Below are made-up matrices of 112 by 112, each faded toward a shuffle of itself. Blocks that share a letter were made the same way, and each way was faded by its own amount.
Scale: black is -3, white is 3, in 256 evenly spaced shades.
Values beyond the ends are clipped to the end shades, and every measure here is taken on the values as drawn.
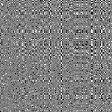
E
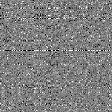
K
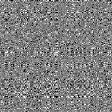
K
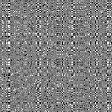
E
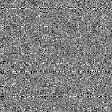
K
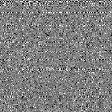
K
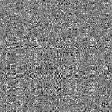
K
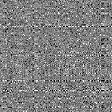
K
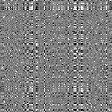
E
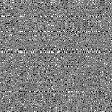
K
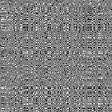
E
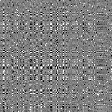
E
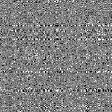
K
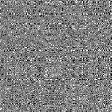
K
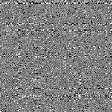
K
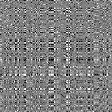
E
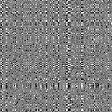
E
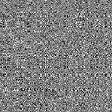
K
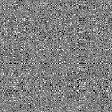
K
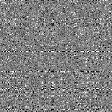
K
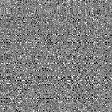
K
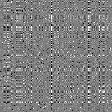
E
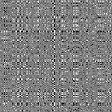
E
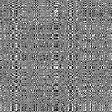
E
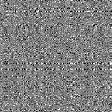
K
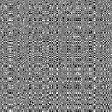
E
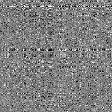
K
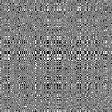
E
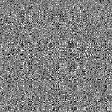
K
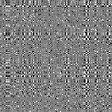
E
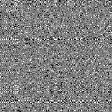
K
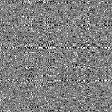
K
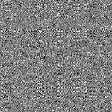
K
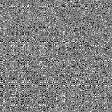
K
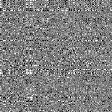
K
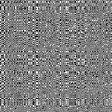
E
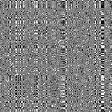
E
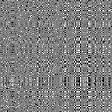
E
